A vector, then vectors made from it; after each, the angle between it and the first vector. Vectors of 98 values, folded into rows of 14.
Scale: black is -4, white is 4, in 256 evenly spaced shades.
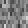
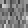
nearly parallel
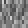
partly aligned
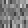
partly aligned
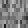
nearly opposite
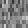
nearly parallel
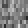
nearly opposite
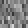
orthogonal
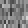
nearly parallel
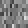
partly aligned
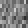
partly opposed
